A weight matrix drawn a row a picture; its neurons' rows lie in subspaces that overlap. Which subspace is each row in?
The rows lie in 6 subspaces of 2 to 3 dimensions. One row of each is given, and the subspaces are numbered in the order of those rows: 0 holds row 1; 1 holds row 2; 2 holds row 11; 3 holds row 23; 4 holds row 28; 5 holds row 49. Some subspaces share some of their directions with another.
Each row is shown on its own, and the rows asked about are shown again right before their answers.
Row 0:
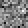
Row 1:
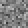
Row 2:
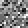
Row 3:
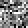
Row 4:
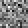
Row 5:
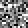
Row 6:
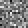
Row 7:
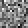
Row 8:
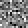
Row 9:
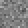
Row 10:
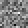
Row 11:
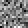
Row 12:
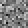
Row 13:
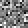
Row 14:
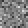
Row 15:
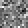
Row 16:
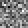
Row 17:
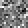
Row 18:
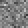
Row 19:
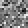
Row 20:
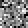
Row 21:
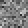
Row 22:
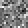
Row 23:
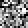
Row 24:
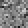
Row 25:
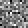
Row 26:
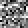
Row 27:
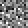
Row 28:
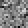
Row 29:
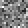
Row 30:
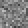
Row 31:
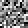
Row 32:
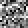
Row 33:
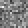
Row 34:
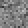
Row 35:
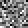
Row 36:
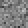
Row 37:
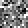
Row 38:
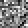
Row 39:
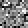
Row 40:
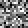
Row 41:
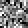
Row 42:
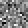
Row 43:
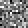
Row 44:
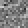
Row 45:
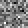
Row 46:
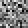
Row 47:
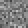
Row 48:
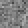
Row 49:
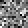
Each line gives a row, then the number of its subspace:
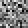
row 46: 3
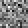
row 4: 3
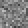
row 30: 3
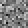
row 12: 0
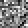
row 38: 3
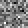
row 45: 4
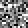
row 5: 5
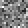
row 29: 3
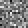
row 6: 2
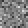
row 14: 0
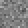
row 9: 1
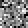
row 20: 0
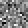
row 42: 5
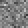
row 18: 4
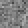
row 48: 2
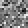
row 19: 1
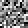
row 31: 2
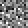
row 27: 0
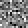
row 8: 2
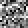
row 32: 0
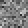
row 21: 5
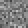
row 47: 2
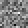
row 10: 1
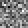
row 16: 3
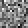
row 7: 3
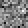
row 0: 4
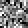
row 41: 2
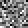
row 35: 3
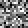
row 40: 4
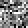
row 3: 1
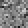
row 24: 4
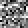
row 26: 0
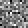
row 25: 2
